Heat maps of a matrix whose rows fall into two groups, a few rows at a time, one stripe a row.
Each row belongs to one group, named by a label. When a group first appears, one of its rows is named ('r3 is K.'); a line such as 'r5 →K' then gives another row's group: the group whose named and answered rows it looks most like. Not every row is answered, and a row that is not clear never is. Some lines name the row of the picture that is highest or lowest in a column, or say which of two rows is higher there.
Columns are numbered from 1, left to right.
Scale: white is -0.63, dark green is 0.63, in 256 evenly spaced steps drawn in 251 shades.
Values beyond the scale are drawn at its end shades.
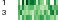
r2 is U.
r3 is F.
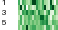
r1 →U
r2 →F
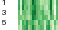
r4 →U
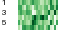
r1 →U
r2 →F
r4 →U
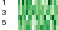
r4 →F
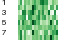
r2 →U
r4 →F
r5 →U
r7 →U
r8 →F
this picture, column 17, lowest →3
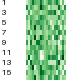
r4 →U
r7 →F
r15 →U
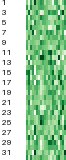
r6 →U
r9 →U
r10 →U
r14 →F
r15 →F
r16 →F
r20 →F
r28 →F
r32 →U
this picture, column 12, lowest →6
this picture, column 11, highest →7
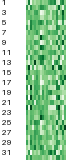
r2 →U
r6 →U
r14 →F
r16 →F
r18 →U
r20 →U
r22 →U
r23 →U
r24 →U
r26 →F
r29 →U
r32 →U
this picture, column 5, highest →13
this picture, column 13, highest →31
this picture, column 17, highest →22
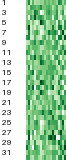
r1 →F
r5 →U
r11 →F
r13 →U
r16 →F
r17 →U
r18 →F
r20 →F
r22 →F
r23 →U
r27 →F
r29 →F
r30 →F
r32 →F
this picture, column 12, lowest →19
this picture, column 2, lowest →4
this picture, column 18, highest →27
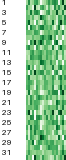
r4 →U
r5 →F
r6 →U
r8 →U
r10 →F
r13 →U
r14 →F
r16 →F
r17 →F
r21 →U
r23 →F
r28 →U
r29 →F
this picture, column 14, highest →23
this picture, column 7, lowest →2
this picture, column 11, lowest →2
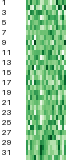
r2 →F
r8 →F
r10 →F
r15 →F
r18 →F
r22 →F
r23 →F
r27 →F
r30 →U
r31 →U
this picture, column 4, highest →14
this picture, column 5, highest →9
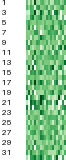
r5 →F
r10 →F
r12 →F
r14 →F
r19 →F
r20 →U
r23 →U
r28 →U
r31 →U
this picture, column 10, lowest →21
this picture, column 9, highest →20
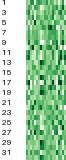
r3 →F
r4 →F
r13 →U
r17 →F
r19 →U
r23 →F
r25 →F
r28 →F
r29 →U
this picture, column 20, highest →12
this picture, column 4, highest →10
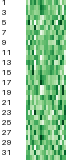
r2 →U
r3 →U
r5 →F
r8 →F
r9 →U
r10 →F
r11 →F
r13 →F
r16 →U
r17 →U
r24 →U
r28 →U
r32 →F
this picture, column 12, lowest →24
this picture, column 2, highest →5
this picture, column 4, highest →15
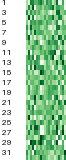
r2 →F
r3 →U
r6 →U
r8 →F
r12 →F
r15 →U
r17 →U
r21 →F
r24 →F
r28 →U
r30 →F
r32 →U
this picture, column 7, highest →29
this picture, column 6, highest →26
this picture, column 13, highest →11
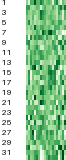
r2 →F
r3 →U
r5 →F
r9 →F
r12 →U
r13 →U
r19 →U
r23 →F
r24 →U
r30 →F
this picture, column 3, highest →24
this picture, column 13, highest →7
